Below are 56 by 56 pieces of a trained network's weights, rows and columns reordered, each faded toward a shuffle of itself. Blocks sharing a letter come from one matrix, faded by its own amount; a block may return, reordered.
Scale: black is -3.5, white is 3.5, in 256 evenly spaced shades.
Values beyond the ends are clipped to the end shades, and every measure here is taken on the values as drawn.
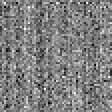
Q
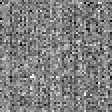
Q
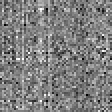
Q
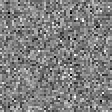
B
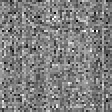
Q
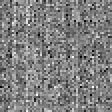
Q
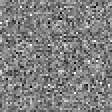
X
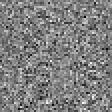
B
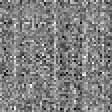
Q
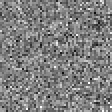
B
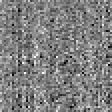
Q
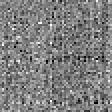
Q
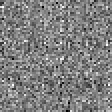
X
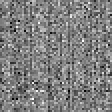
Q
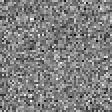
B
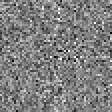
X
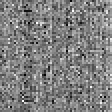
Q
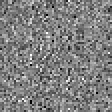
B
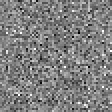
X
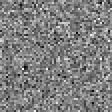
B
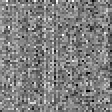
Q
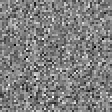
B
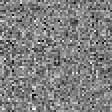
X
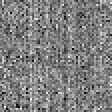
Q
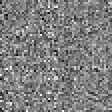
X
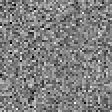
B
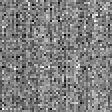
Q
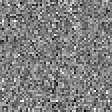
X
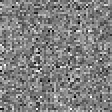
X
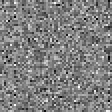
B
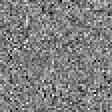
X
